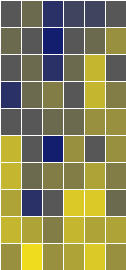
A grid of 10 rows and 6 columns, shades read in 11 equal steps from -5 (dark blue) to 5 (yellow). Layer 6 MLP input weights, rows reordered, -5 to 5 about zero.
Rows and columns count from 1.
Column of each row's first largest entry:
2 6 5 5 5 1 1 4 1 2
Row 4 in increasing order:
-4 -2 -1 0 0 3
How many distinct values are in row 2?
4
